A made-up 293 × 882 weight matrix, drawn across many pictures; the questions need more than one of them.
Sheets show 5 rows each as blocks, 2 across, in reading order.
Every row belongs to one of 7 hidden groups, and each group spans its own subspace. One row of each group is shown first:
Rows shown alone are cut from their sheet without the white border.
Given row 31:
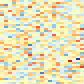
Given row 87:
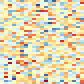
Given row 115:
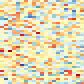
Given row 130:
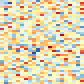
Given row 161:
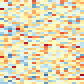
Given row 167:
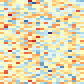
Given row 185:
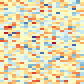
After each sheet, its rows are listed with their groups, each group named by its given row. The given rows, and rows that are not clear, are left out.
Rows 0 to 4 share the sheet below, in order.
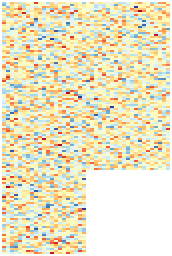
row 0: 185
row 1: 130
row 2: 185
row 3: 167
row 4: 115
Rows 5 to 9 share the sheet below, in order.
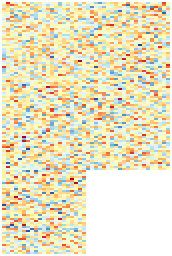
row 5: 31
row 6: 185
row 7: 87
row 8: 167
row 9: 167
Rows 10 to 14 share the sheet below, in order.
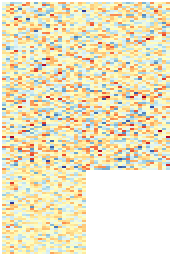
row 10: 115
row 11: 167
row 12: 87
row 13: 185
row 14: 167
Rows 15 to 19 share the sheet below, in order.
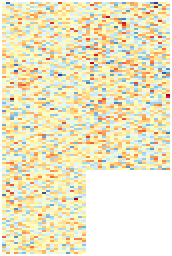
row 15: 31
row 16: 130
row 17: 167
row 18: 115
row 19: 161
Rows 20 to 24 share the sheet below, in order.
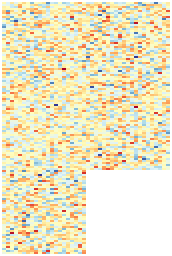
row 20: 167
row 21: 31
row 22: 161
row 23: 31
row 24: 87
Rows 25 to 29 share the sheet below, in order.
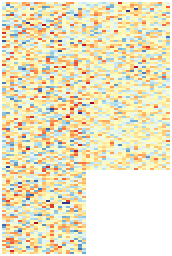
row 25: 167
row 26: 185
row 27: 87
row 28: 115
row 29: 161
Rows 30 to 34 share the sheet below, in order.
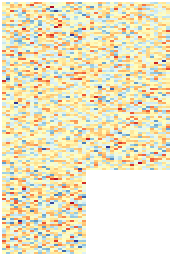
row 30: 130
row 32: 115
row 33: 185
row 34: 130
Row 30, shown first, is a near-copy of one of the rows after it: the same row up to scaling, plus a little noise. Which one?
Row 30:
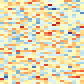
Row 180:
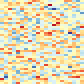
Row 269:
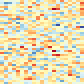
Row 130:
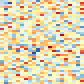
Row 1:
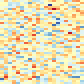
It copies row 180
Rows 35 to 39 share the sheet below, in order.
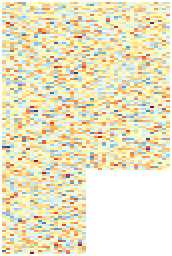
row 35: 31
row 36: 130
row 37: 87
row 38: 130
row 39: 185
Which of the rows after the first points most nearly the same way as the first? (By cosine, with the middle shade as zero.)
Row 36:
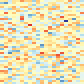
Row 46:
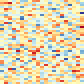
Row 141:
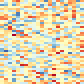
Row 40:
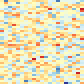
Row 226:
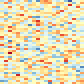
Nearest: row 141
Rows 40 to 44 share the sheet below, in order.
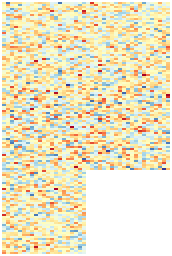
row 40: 115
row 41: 31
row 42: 161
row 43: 115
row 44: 161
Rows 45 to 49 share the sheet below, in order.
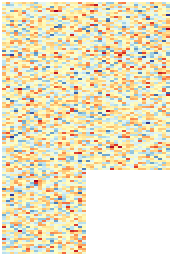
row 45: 130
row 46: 130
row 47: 115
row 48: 167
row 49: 161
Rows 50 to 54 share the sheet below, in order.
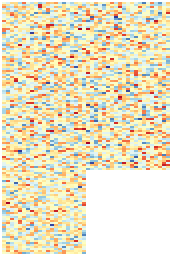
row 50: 87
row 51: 115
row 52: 167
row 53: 161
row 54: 31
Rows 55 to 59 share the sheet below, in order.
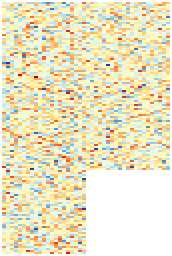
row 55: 87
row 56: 185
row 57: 185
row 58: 87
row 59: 115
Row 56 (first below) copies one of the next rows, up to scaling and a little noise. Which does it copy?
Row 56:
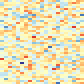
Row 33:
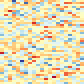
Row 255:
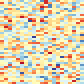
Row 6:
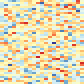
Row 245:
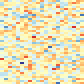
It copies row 245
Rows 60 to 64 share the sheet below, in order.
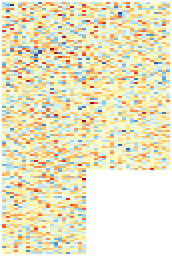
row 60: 130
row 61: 161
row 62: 185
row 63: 115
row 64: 115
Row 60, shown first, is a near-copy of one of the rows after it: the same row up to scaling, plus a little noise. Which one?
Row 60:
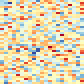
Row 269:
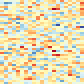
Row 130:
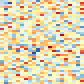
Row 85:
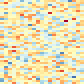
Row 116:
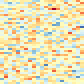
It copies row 130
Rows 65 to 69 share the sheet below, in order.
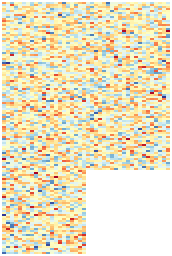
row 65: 87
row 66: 31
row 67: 185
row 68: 185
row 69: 161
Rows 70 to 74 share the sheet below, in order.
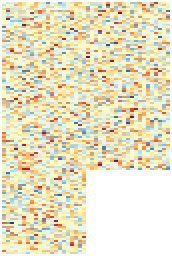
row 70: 167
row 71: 31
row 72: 31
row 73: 87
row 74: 130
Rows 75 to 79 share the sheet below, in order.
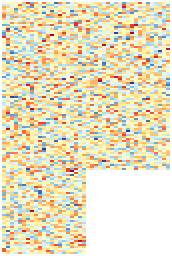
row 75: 167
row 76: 87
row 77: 167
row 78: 130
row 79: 130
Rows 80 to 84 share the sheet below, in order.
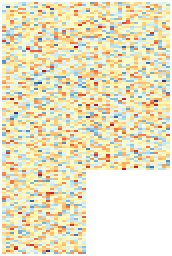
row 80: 185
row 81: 161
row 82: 167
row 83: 167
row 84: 87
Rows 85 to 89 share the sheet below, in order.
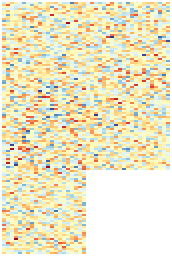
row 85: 130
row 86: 115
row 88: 167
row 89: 31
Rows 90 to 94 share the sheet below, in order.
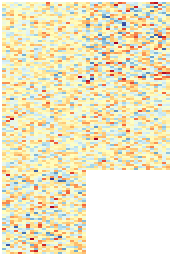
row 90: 185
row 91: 130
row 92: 167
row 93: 130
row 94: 185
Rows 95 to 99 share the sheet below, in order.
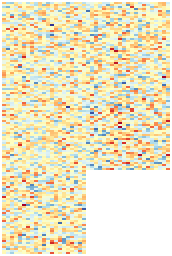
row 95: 167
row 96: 185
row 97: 130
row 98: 185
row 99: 115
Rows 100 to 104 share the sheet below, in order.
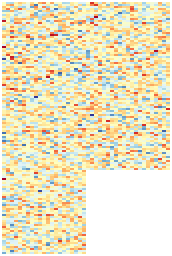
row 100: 161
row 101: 31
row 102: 31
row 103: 167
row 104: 161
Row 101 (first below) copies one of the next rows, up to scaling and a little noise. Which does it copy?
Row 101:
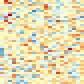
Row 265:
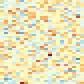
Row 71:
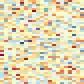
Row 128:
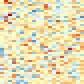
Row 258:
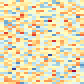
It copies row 128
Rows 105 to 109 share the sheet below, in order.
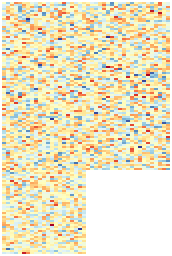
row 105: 115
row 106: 115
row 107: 167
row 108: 185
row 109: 31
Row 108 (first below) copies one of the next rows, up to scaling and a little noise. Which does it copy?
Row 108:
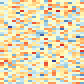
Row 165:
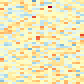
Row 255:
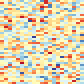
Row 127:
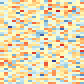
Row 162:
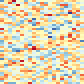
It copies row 127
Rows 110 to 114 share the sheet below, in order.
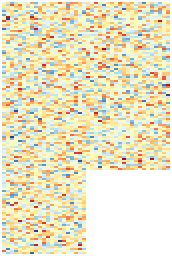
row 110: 115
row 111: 115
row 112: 115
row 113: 115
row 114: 185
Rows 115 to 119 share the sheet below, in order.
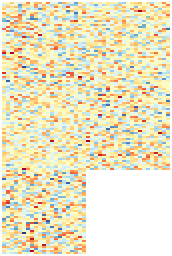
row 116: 130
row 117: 31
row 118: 31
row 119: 185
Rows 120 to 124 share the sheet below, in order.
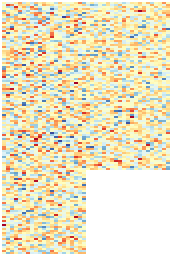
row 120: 161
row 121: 130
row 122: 130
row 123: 87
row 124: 31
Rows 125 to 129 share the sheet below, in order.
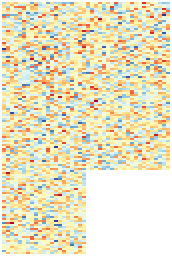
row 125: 31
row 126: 167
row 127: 185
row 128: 31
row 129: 130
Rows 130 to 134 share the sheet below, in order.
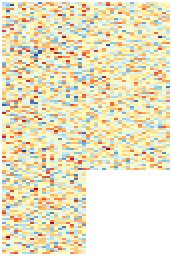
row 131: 31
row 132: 115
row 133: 185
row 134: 185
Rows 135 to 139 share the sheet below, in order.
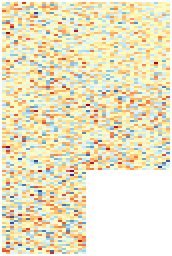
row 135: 161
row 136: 31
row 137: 87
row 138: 161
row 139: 130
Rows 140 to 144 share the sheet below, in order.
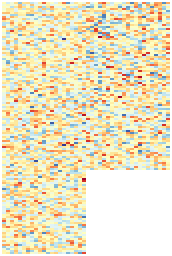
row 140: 167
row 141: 115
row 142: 87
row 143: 31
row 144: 115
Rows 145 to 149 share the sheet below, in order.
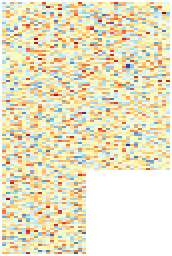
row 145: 185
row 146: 167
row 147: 130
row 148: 167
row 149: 167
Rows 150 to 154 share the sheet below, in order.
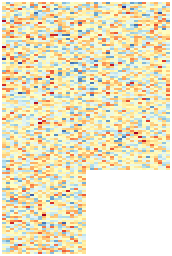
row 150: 161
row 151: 87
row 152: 185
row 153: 130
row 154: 130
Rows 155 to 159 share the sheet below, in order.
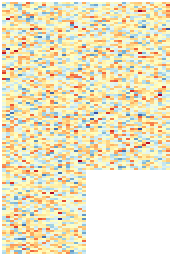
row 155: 115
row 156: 130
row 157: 185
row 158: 185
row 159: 167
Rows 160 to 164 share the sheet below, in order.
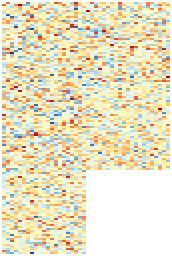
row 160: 115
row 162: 185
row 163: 161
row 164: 185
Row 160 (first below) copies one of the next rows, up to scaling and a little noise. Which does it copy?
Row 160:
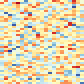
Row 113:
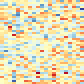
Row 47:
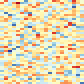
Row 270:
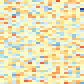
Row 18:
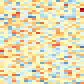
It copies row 47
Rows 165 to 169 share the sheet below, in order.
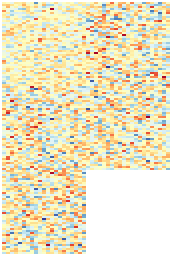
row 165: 185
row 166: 115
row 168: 167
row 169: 87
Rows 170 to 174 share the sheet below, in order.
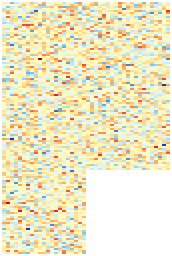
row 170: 185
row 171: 115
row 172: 130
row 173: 31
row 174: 31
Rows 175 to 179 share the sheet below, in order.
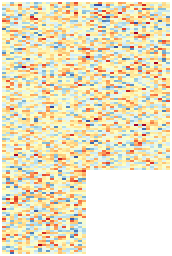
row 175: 115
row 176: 31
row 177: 31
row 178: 167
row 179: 167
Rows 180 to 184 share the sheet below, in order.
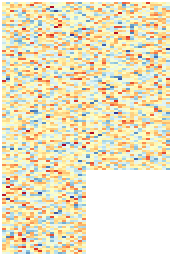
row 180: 130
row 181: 87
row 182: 87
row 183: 115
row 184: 167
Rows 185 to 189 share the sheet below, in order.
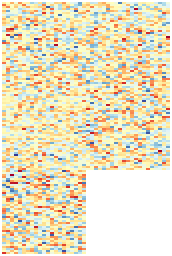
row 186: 185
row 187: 31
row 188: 167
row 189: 167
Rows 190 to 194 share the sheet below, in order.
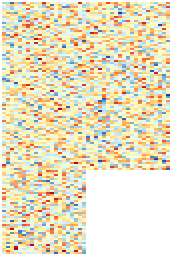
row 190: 185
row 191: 161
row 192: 130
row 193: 115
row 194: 87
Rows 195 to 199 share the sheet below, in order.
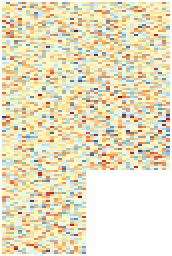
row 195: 161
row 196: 130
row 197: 167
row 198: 31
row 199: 87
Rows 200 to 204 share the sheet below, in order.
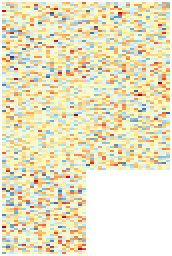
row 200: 161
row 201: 161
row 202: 161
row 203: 130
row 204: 161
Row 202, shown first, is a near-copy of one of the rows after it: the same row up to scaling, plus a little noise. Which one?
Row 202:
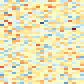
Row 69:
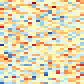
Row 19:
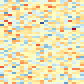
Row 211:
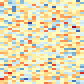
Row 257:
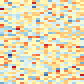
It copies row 19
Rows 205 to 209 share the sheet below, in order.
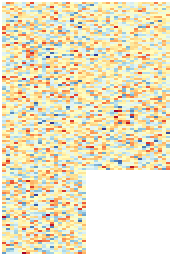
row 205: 167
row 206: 130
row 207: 185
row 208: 87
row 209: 31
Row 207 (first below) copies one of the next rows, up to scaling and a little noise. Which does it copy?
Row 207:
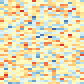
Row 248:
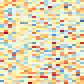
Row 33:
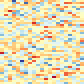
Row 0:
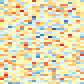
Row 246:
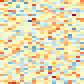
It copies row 0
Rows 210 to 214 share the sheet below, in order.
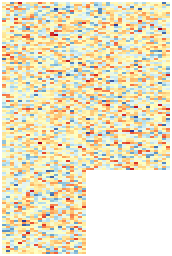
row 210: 161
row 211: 161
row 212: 185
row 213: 31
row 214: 87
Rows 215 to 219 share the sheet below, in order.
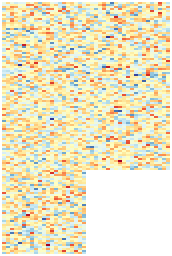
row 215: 167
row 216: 115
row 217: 167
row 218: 87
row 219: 87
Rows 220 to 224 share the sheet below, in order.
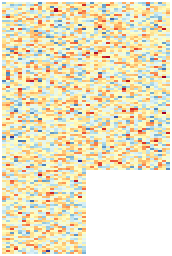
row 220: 130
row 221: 115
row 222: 115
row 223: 87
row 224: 87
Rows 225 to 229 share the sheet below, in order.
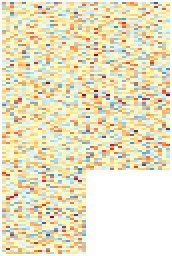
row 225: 87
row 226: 130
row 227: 115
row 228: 167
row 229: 185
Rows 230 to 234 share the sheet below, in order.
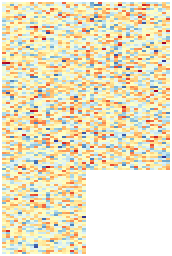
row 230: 87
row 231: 31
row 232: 87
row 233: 130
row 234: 87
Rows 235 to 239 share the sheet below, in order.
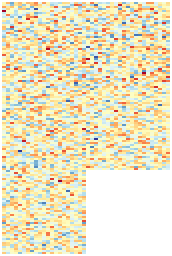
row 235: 161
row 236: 161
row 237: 167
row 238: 130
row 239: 185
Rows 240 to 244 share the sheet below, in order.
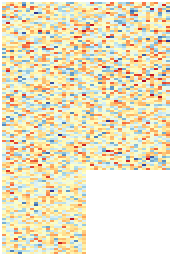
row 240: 31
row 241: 115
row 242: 167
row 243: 115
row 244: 31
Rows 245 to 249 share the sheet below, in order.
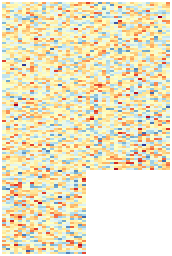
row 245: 185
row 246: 185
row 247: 167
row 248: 185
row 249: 115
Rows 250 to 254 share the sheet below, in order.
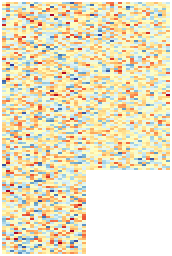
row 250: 130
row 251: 167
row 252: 130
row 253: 115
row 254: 31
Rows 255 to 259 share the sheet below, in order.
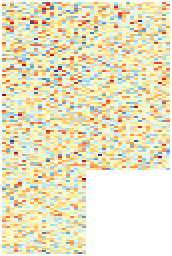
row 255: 185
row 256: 161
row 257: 161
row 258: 31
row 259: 115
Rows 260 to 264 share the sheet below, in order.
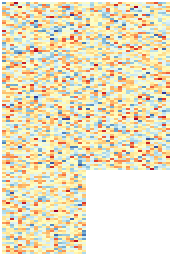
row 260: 185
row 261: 130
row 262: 161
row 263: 167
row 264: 31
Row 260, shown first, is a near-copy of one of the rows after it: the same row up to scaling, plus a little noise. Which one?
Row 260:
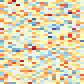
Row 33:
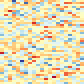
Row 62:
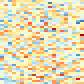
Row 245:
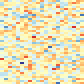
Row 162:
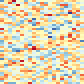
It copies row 162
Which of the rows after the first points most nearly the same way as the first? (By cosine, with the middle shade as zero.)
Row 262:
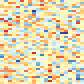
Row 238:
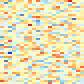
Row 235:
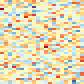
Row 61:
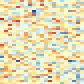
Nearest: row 61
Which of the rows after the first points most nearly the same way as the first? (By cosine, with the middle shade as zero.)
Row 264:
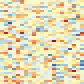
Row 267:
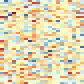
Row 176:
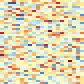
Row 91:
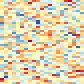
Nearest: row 176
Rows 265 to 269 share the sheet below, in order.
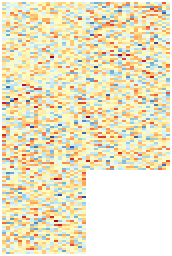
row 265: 31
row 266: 185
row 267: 31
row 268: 167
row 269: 130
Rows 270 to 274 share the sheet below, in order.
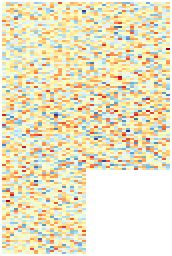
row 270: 115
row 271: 87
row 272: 185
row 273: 130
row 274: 161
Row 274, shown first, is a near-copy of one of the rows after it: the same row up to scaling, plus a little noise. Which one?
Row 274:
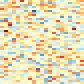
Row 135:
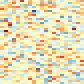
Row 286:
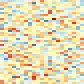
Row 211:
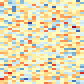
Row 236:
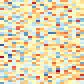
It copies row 135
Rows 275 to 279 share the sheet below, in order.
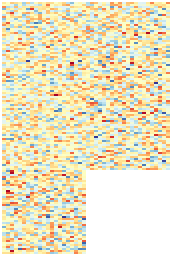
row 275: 31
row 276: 167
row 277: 130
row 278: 115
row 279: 161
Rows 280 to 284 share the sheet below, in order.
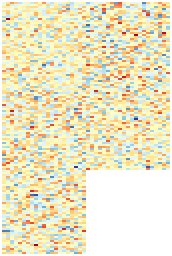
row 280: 115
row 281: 167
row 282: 161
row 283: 167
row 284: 87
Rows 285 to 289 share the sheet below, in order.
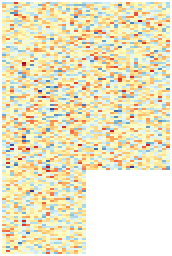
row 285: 185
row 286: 161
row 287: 87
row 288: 87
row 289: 87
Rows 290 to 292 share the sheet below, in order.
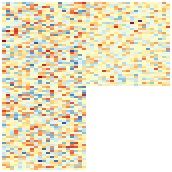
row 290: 167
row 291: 161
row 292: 167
